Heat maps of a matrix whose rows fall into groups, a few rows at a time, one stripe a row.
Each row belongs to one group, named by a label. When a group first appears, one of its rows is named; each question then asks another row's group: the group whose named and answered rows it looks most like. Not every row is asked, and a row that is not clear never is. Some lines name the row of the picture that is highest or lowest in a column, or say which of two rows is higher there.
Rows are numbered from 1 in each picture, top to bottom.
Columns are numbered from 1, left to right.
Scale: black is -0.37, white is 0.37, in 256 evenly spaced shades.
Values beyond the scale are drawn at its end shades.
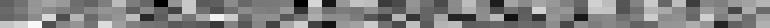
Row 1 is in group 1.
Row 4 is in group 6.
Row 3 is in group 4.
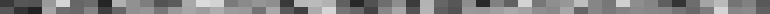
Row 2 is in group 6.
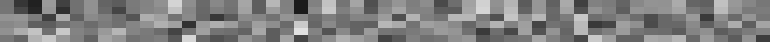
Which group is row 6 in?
1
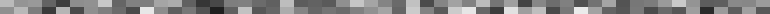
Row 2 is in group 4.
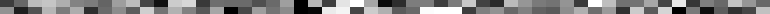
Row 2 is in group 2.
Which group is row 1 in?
1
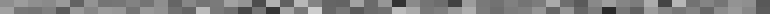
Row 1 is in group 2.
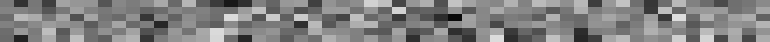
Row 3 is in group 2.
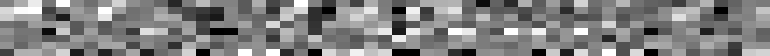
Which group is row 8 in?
2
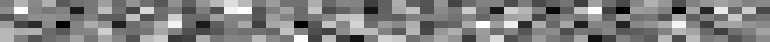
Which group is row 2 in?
4
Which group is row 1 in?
4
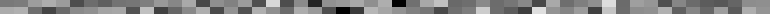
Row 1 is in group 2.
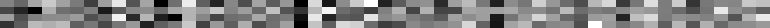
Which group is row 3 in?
1
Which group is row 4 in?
1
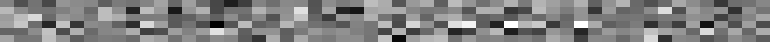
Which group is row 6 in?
2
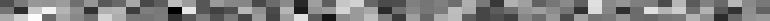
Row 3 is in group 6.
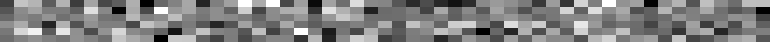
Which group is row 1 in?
2
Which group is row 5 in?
6
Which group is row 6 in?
1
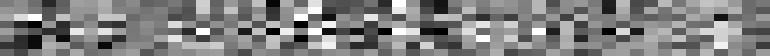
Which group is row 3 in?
6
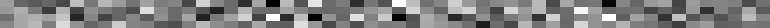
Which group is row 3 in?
2
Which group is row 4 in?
6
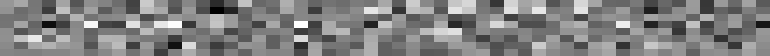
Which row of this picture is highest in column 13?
4
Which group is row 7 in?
1
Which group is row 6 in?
6
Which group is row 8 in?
1
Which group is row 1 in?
4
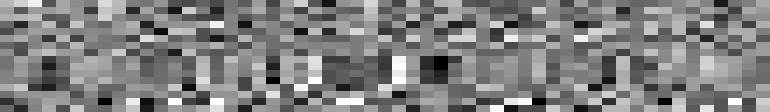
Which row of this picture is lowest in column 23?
14
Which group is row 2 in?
1
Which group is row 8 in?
1
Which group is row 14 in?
2
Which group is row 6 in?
4
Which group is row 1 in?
6
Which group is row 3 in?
6
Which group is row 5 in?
1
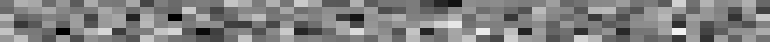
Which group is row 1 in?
2
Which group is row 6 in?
4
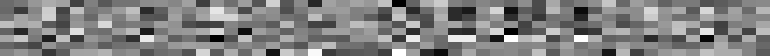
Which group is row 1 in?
2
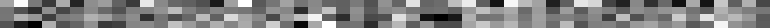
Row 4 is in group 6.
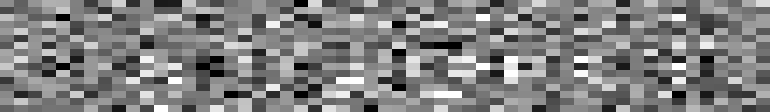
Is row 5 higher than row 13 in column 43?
Yes
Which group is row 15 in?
4
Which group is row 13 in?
2
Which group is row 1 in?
1
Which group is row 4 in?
2
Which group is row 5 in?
4
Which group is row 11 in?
4
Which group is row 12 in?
1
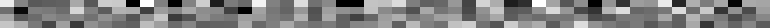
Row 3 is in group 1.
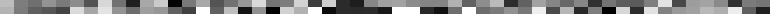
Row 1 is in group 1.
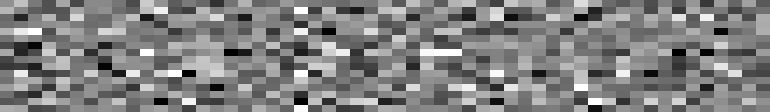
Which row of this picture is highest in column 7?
11
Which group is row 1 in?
4
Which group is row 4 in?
1
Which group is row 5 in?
6
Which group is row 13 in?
4
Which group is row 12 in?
6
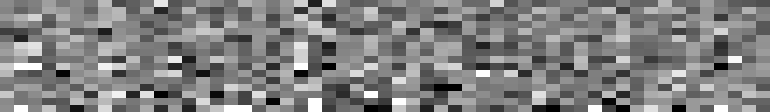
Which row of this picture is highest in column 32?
10
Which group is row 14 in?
1
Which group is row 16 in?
4
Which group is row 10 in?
6
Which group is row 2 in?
1
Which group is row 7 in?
6
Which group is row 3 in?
6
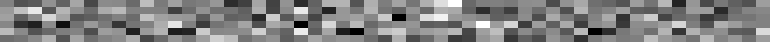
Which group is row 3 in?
2
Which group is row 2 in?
6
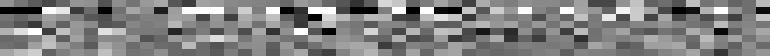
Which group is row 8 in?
6
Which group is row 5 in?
6
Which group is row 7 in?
1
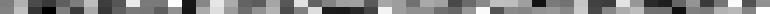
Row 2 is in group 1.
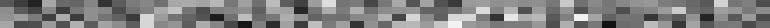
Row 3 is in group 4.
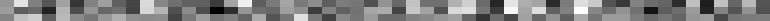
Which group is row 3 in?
6
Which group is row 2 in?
4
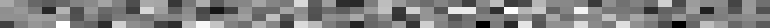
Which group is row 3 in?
2
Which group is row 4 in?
6
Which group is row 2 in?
4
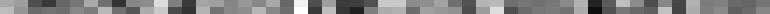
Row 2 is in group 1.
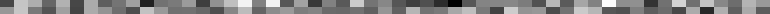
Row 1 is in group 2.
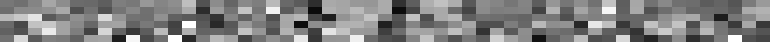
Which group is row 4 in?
1
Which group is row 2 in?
2
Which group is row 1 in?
2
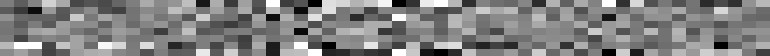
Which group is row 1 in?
2
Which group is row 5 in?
1
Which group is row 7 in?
6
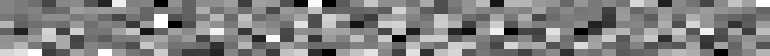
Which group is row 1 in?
1
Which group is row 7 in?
4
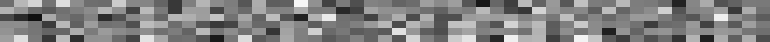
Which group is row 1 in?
6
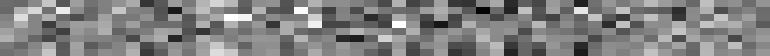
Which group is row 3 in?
4
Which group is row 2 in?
6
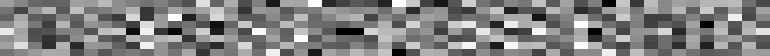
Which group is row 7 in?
4
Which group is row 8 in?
2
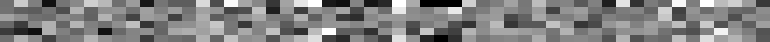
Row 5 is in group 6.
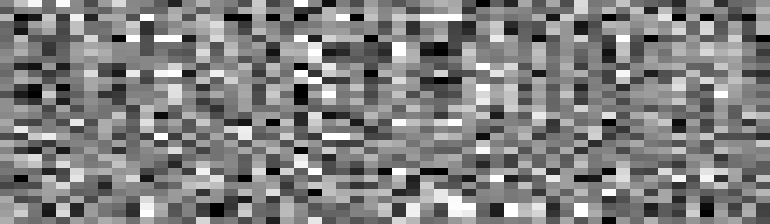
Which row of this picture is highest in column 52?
14
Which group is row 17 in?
1
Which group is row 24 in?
6
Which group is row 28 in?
2
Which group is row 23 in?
6
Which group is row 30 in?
4
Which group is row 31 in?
4
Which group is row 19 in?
4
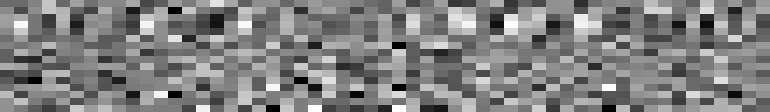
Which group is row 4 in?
4
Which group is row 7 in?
2
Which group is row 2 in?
1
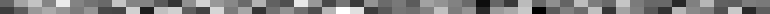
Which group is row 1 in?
6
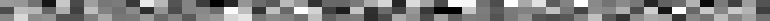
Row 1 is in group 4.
